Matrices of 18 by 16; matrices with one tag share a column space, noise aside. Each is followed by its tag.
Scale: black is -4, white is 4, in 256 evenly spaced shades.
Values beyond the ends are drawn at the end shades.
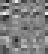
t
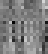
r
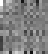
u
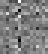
t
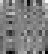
u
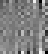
u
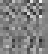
t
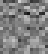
t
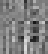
r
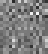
t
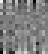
u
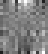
u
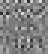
t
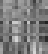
r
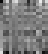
u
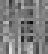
r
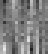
r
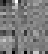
u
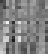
r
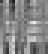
r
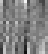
r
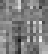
r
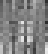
r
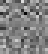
t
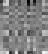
u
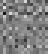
t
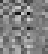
t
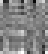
u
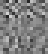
t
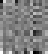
u
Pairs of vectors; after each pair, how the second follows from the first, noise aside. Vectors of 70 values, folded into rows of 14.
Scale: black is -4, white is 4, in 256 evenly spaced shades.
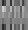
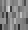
shuffled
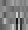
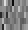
shuffled
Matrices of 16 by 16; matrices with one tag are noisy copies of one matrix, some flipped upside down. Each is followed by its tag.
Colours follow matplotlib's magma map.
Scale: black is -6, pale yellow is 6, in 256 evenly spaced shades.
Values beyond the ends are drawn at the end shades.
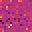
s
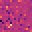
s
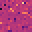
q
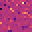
q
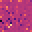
s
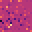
s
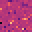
q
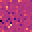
s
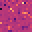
q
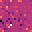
s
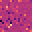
s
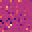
s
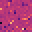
q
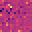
s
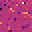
q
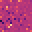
s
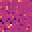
s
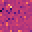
s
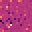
s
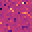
q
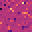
q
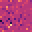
s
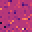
q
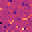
q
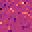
q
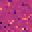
q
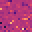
q
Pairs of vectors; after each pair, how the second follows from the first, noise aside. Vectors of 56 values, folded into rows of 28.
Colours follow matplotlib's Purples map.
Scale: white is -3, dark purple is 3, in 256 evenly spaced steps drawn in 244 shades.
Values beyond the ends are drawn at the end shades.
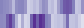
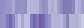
shrunk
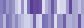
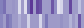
partly zeroed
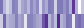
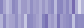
shrunk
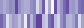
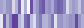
wrapped around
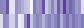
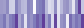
shuffled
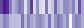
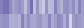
shrunk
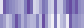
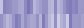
shrunk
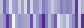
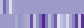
partly zeroed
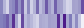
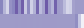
partly zeroed
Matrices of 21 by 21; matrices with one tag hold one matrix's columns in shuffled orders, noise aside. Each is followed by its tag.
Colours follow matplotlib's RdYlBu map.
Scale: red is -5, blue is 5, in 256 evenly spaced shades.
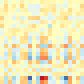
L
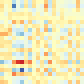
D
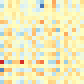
D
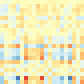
L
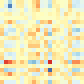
D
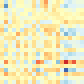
D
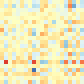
D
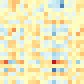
D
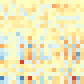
L
